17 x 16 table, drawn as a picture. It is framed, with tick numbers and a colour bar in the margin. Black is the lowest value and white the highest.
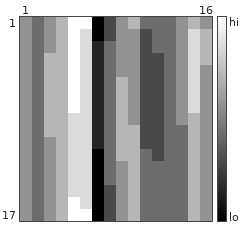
Stripes: upright, repeating 3 times. Calmest part: bottom right. Slope: none. Grain: streaks running down.
